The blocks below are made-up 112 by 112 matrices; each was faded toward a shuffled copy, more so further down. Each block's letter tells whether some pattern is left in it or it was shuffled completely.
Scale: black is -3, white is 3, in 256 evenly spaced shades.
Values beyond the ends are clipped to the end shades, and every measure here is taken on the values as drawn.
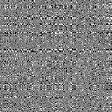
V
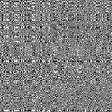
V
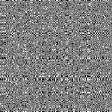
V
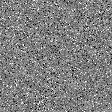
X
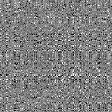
V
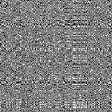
V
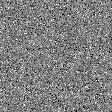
X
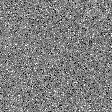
X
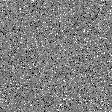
X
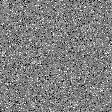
X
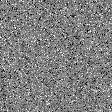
X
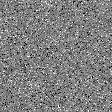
X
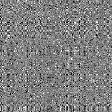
V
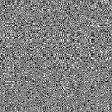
V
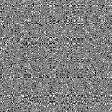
V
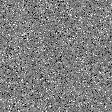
X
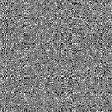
V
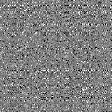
V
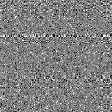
V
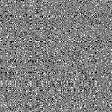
V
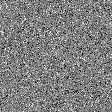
X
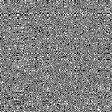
V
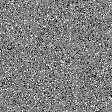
X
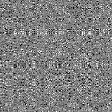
V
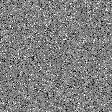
X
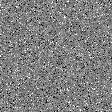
X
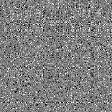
V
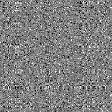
V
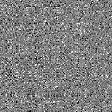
V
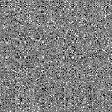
V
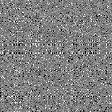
V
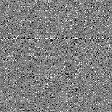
V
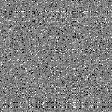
V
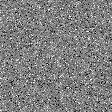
X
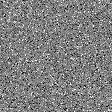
X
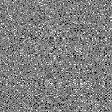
V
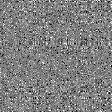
V
